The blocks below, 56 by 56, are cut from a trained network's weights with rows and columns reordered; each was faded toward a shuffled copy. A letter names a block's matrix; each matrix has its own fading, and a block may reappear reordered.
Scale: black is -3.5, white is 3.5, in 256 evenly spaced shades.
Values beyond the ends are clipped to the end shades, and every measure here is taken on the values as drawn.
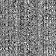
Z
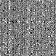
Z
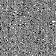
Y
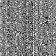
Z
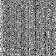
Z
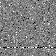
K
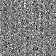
Y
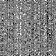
Z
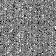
Y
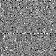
K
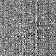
Z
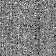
Y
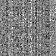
Z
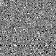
K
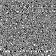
K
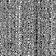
Z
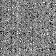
Y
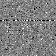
K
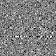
K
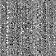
Z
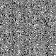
Y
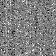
Y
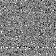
K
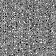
Y
